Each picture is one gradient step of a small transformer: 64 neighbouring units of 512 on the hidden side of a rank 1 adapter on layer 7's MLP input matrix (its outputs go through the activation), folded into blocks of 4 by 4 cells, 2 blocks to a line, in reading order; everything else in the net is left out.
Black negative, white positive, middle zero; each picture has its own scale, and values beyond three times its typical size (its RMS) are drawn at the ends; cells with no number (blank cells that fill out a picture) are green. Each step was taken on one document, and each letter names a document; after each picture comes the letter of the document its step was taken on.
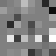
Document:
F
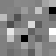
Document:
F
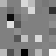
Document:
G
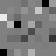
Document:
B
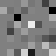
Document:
F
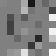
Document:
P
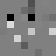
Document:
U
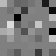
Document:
F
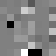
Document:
P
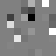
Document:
U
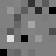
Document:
B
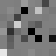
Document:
B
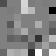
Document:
G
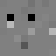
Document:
U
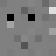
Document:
U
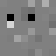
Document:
U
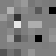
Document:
B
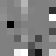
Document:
P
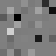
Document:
B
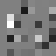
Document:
G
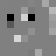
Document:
U
